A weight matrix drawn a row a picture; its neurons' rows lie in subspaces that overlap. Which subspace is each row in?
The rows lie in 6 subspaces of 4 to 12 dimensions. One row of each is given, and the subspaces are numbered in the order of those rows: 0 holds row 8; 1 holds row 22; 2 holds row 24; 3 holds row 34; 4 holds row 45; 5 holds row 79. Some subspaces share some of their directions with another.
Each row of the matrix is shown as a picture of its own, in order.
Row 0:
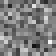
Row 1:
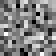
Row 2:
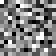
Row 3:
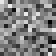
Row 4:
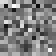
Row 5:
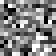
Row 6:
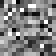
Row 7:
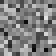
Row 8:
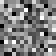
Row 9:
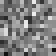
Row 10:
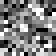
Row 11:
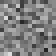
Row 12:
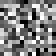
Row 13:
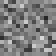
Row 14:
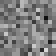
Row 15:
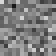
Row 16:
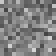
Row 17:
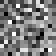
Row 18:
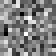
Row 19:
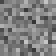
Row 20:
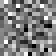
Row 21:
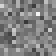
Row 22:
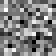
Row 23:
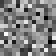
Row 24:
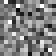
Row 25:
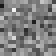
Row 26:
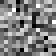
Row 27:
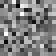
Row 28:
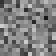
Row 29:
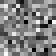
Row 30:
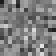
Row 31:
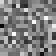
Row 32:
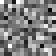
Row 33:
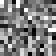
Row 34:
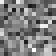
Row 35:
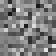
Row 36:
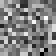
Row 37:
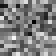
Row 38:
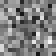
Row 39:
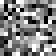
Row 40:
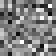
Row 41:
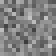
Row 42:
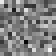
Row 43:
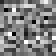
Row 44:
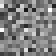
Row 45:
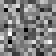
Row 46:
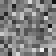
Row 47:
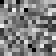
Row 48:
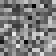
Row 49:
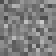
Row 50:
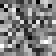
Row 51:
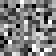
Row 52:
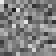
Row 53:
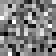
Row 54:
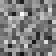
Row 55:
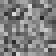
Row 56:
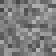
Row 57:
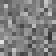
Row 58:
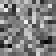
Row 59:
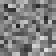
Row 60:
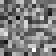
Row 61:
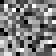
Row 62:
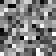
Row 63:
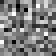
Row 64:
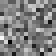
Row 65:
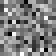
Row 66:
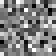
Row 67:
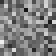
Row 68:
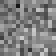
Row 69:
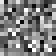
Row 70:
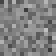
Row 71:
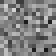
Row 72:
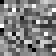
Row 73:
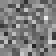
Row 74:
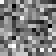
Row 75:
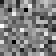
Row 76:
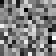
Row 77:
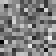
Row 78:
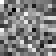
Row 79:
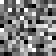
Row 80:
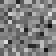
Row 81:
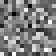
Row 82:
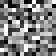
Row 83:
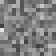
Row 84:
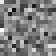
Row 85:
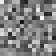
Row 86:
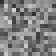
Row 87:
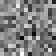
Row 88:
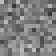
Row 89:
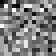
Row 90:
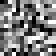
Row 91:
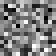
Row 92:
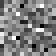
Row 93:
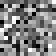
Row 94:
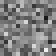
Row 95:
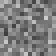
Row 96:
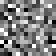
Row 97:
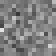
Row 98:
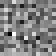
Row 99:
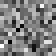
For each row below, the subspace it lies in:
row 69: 4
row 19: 3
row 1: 0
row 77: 0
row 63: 0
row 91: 5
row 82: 2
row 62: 4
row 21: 3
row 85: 4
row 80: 2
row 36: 3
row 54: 0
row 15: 2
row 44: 4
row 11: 4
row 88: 2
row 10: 5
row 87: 4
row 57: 0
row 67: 0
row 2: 2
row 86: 2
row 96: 4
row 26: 0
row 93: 4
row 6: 3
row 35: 0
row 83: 4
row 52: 0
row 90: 0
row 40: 2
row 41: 0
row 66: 4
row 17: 2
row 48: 4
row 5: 5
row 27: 2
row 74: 2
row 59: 5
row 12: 4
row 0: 3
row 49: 2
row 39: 3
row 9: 2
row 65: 4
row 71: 3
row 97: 4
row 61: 0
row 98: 4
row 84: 4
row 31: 3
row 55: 0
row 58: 4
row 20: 2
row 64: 4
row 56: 4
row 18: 2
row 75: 0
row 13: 2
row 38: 4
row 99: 4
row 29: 3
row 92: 4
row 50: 4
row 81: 0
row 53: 2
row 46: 2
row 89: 2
